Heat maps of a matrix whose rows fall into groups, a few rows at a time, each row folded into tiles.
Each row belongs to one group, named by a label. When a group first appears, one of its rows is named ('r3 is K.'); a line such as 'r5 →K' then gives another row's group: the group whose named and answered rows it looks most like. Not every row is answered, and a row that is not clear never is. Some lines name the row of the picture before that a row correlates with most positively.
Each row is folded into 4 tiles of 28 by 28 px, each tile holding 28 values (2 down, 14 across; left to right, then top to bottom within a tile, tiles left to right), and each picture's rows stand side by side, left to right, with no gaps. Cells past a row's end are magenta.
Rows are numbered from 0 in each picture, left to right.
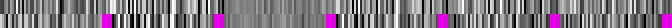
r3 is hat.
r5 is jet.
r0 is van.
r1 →hat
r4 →jet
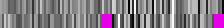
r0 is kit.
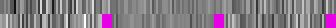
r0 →kit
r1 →jet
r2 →kit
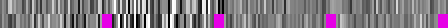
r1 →hat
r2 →van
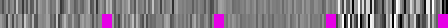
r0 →van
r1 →van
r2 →kit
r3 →hat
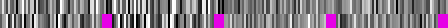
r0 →hat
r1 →hat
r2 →kit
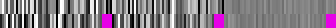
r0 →hat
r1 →hat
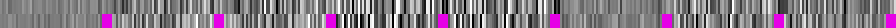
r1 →kit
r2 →kit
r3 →hat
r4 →hat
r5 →van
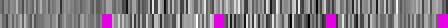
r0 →van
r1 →kit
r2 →jet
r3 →hat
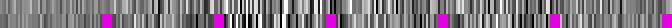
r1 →jet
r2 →hat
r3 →jet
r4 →jet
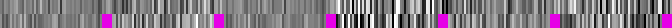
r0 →van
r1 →kit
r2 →van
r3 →hat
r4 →van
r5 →jet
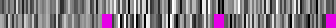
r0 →van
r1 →hat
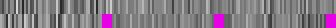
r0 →van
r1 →jet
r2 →jet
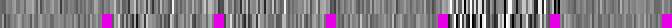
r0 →jet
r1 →hat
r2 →hat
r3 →van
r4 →hat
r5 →kit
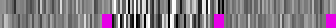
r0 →kit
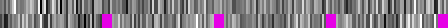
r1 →kit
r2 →kit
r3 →kit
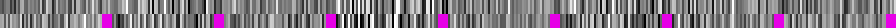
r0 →kit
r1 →jet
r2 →jet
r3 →hat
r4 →hat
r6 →hat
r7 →van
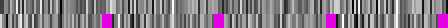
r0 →van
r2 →van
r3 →hat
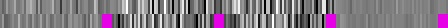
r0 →jet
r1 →jet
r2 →jet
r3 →kit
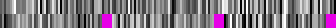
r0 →jet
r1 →van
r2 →hat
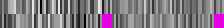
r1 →jet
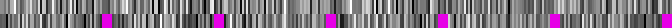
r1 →jet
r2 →hat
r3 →jet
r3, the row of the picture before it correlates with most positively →0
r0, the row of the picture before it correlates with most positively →0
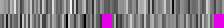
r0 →jet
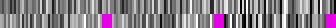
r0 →kit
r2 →hat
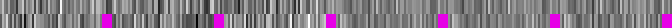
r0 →hat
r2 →kit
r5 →kit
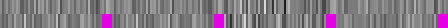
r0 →van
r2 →van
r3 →kit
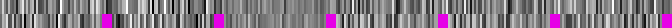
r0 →hat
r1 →jet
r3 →van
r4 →van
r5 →jet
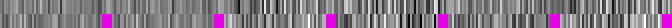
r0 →van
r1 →van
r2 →kit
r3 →jet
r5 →kit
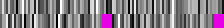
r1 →hat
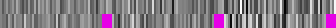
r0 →van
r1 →van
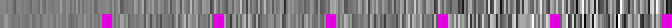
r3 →kit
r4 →kit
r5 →hat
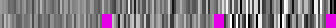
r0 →kit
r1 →van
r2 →hat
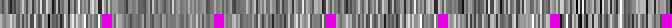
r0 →kit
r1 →kit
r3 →kit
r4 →kit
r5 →hat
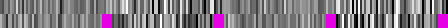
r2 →kit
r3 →hat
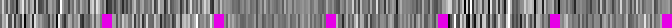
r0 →hat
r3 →van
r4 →hat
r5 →kit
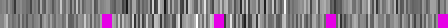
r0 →kit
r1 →kit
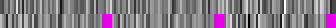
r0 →van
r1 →van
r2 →hat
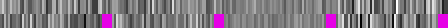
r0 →jet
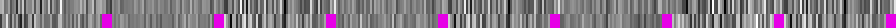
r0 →hat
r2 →van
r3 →van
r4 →van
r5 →jet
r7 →van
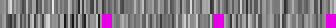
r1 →kit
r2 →van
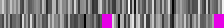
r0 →jet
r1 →van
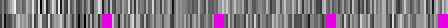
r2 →jet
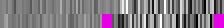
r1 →jet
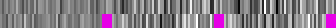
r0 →van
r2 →kit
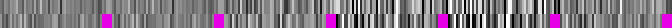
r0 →van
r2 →van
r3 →hat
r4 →hat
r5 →hat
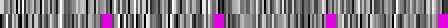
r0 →hat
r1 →hat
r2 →jet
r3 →hat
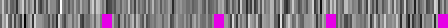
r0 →hat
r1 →van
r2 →van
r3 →jet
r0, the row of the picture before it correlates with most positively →3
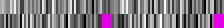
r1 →jet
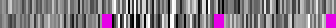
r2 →kit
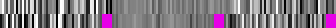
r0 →hat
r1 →jet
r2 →jet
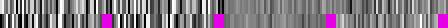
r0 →hat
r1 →hat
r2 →jet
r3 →kit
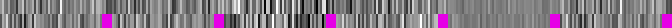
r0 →hat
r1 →van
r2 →jet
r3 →kit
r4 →kit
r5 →hat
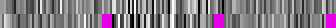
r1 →hat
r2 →jet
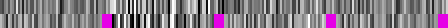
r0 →van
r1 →hat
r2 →kit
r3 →van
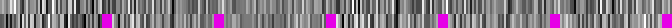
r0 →jet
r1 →van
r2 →kit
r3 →van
